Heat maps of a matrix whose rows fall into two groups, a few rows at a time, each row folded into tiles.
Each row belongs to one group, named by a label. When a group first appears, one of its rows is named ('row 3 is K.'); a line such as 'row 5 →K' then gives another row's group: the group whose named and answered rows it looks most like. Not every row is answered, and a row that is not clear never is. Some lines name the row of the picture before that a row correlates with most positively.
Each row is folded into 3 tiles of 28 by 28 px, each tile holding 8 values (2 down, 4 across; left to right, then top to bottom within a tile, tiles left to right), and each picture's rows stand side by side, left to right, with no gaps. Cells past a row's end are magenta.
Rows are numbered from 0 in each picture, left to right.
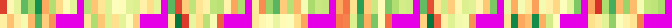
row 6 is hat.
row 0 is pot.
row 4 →pot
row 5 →hat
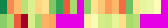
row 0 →hat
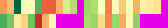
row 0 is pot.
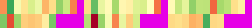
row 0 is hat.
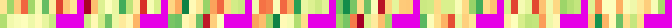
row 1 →pot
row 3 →pot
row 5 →hat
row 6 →pot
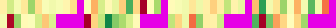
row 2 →hat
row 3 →hat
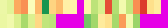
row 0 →pot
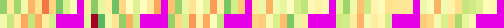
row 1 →hat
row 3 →pot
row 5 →pot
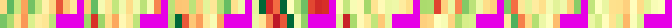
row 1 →hat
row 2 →hat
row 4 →hat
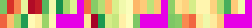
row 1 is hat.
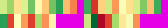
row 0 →hat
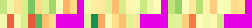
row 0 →hat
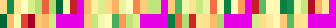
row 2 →hat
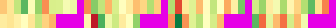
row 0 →pot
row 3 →hat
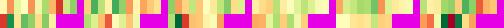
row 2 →hat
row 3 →pot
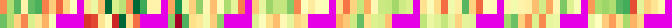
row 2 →hat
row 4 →pot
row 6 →hat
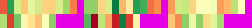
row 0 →hat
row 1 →hat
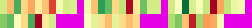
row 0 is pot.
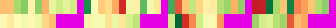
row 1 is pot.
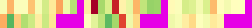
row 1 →pot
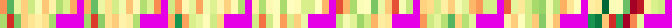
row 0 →hat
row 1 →hat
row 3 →hat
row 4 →pot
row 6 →pot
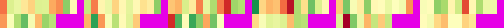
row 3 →pot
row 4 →hat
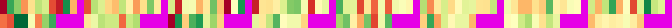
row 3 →pot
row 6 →pot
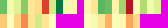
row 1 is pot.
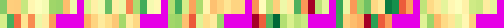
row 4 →hat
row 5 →hat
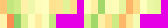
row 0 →hat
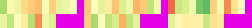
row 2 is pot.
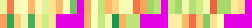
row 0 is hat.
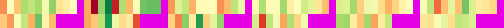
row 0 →pot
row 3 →hat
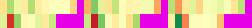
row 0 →hat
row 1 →hat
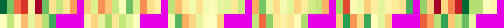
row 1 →pot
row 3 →hat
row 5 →pot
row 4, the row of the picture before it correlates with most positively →2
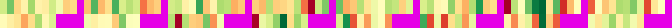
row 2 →hat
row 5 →hat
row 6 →pot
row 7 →pot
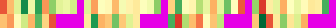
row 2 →hat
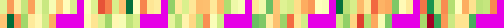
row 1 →pot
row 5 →hat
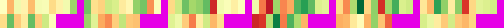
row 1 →hat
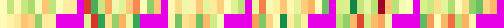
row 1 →hat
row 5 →hat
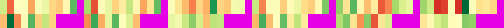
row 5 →pot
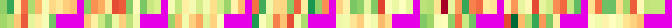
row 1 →pot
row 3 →hat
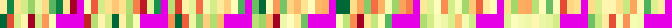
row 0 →hat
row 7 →hat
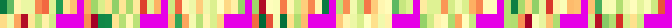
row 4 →pot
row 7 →hat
